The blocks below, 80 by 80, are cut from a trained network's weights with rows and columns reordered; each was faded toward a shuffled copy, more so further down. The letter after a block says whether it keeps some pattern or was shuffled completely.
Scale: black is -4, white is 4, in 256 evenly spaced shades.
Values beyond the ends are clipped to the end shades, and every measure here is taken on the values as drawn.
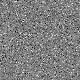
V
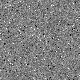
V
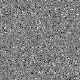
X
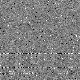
X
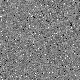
V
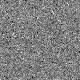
V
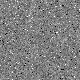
V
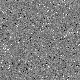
V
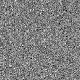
X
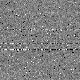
X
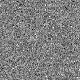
X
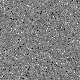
V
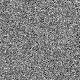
X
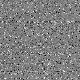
X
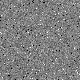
V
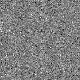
X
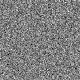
X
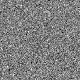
X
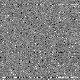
X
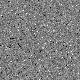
V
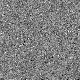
X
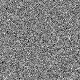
X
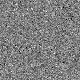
X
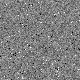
V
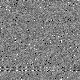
X
